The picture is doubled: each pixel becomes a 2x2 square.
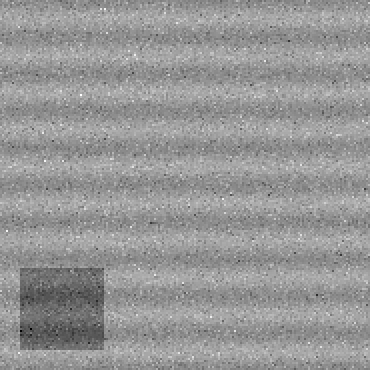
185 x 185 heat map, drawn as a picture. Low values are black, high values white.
Odd patch: lower, in the bottom left. Mirror symmetry: none. Ninth with the lowest average: bottom left. Stripes: horizontal, repeating 10 times.
